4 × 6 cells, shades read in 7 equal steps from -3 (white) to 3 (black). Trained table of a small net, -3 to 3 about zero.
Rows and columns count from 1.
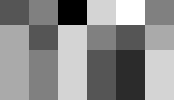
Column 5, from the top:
-3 1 2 2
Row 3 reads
-1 0 -2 1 2 -2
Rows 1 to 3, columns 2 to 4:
0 3 -2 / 1 -2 0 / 0 -2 1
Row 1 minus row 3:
2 0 5 -3 -5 2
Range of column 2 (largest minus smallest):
1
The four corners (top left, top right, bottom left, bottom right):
1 0 -1 -2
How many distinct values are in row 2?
4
